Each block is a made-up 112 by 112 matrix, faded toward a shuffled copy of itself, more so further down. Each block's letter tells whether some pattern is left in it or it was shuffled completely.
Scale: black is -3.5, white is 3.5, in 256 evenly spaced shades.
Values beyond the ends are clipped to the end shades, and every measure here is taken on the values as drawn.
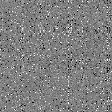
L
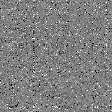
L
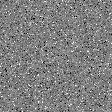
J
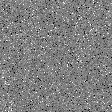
J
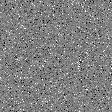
J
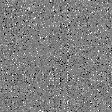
L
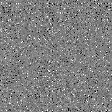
L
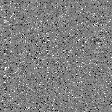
L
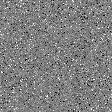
J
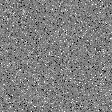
J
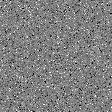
J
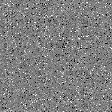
L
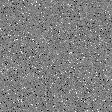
J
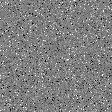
J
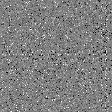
L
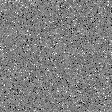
J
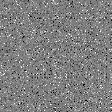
L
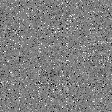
L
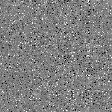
L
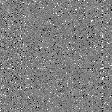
L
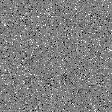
L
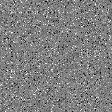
L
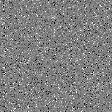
L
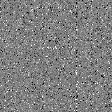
L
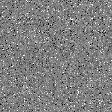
L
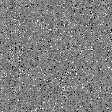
L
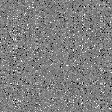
L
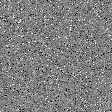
J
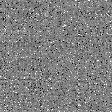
L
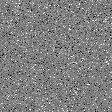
J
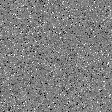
J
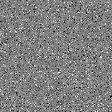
L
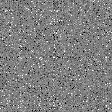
L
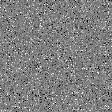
L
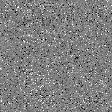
L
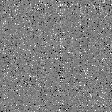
L
